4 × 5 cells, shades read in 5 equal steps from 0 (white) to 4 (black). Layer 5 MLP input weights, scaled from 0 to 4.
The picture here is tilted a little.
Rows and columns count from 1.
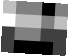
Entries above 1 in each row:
4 1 5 5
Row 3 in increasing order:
2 2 3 3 3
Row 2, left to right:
0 1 1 2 1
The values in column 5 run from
1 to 3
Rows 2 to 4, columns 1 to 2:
0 1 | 3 2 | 3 4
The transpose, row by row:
1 0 3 3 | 2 1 2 4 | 2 1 2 4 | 4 2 3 4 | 2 1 3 3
